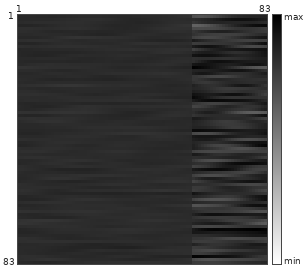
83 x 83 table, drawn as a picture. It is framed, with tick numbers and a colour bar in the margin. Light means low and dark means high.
Grain: streaks across. Mirror symmetry: none. Slope: none. Histogram: heavy tails on both sides. Seam: vertical, 70% of the way across, the left part calmer.
